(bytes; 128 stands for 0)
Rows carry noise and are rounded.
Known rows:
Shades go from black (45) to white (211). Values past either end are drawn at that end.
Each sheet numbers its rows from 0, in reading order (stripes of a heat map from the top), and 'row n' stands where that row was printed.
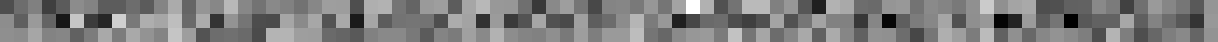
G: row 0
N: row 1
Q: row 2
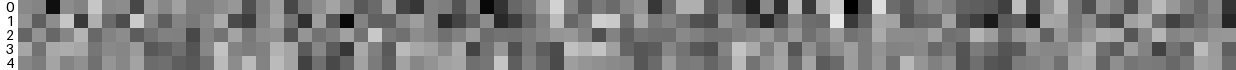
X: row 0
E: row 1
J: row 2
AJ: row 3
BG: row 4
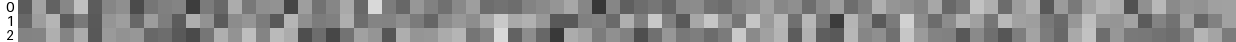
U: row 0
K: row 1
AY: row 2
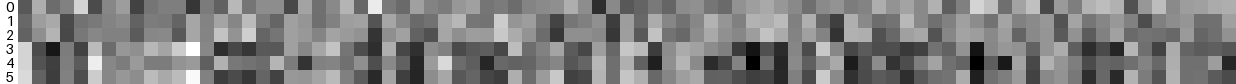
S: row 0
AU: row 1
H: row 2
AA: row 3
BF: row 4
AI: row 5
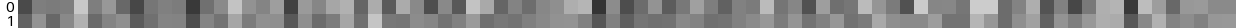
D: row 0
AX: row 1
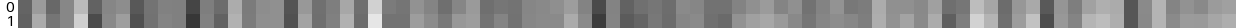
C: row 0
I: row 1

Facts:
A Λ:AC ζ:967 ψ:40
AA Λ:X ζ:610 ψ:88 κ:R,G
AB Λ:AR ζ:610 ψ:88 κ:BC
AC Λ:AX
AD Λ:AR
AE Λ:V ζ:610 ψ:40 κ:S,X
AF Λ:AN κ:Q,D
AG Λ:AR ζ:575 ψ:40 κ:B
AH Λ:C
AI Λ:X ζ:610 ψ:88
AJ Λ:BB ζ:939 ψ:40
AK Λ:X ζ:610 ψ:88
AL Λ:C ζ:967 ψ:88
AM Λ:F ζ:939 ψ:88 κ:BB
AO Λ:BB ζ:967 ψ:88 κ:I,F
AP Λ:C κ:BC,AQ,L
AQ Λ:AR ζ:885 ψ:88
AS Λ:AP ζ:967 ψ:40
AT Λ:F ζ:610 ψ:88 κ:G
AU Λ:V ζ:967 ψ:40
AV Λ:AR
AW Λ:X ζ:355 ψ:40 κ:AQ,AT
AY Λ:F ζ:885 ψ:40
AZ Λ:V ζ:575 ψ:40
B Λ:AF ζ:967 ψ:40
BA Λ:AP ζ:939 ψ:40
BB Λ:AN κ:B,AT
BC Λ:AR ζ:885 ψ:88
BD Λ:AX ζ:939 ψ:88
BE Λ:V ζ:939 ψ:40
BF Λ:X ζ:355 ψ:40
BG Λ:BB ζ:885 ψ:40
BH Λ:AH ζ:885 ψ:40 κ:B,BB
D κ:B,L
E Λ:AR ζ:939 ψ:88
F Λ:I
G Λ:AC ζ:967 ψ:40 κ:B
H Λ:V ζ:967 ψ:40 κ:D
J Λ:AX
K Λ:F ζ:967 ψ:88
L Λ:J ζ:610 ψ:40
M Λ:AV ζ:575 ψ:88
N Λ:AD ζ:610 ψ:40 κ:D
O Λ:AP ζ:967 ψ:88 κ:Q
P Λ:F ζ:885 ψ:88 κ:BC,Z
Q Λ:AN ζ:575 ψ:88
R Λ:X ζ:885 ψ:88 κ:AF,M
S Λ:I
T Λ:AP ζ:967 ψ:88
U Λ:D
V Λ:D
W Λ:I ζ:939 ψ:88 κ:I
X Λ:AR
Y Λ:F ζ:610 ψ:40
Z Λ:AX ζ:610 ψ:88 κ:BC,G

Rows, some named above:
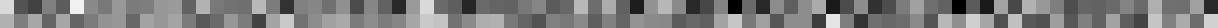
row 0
BF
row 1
Y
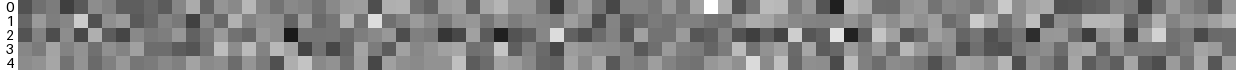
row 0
G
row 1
F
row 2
AR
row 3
BG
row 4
AZ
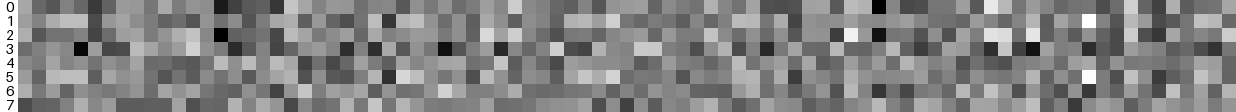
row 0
Z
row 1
W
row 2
AT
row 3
M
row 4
BG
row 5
AM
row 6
L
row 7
BB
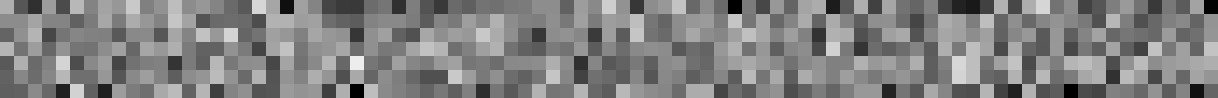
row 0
R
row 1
Q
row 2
H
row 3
AE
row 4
S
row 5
AF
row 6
AG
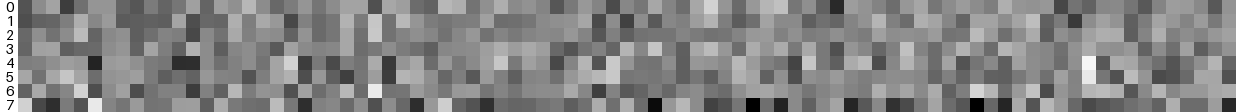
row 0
B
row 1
BB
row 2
V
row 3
AL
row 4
P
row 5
BD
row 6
I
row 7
AW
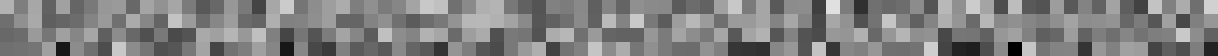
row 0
Y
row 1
O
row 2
BH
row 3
BC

